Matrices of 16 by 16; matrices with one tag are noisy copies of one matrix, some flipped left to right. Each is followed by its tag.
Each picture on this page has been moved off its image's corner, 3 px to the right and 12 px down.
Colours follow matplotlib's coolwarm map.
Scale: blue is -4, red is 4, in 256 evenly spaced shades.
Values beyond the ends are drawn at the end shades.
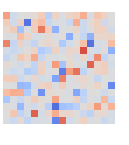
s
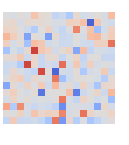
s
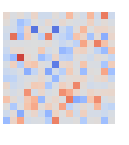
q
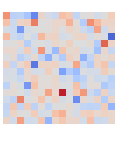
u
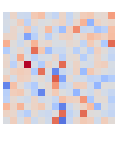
s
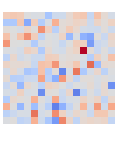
s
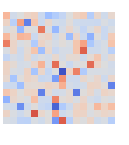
s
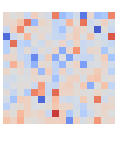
u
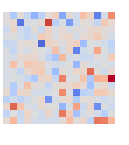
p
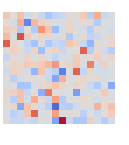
s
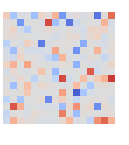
p
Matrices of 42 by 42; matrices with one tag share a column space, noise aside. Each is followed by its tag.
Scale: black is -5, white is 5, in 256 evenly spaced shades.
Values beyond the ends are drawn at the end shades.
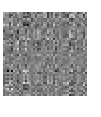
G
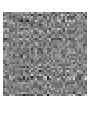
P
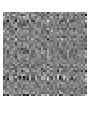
P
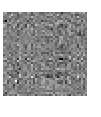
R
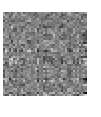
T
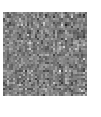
G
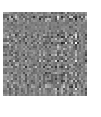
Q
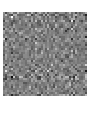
P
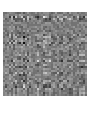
Q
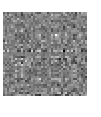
T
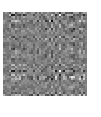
P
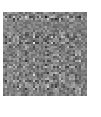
Q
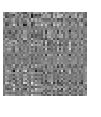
G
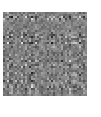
Q
